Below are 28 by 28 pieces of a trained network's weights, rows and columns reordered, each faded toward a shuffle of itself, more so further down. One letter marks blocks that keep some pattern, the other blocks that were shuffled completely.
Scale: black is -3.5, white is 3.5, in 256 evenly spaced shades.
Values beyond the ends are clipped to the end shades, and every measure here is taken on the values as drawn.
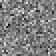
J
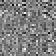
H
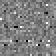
H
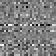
H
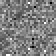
J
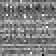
H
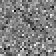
J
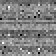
H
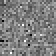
J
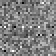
H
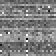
H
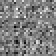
H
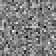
J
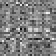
H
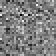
H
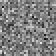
J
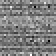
H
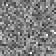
J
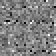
H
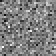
J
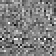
H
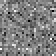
J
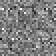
H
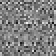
H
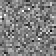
J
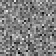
J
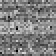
H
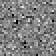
J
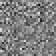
H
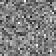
J
